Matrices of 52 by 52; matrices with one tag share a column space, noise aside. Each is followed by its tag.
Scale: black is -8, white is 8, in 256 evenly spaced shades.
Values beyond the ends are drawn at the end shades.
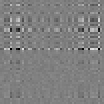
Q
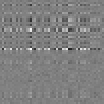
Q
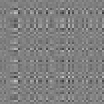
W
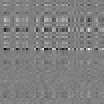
Q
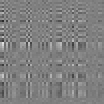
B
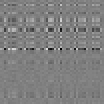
Q
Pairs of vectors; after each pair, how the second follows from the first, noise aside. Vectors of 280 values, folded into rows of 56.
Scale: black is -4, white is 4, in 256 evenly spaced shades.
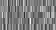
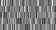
shuffled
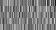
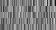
sign-scrambled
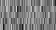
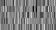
shuffled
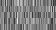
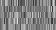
sign-scrambled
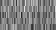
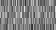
sign-scrambled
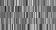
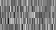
shuffled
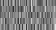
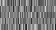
sign-scrambled
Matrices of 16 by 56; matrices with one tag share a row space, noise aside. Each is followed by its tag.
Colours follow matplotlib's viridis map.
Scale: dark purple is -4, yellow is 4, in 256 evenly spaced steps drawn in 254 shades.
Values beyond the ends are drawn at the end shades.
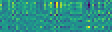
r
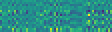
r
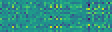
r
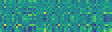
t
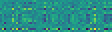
t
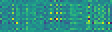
r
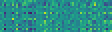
t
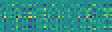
t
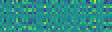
t
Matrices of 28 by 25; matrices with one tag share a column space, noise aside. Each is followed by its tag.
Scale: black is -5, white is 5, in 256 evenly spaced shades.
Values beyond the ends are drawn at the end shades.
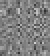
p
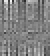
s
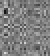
p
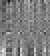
s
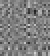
p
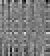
s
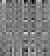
s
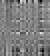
s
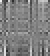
s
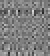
p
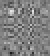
p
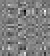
p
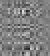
p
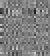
p
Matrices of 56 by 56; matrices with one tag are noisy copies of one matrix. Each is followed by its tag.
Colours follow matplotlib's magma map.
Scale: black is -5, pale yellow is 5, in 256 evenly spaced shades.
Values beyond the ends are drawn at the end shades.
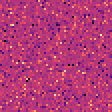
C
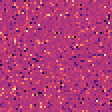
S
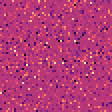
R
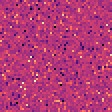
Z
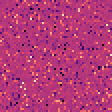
Z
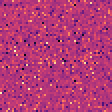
R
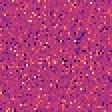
R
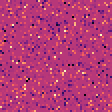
C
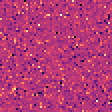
S
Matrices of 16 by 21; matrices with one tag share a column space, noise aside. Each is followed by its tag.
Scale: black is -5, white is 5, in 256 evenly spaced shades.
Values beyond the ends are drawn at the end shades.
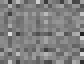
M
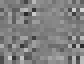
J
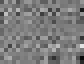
J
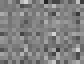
M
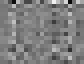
M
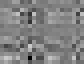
J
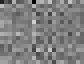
M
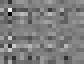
J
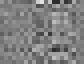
M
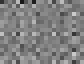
M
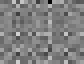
M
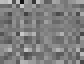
M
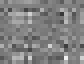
J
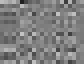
M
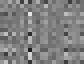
M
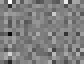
M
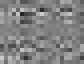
J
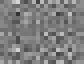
M
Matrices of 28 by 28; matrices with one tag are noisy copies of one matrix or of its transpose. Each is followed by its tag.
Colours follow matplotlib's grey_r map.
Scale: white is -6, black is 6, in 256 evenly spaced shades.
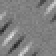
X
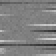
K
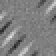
X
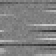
K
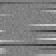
K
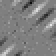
X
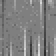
K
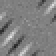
X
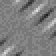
X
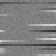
K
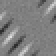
X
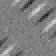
X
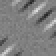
X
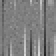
K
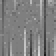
K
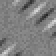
X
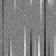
K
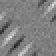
X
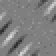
X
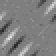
X
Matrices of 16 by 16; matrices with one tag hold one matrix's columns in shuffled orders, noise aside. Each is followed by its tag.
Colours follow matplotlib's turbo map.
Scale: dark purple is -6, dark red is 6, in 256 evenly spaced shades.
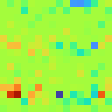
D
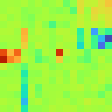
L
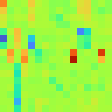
L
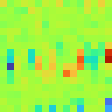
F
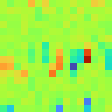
F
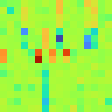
L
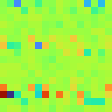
D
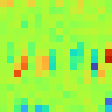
F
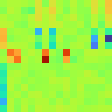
L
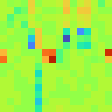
L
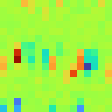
F
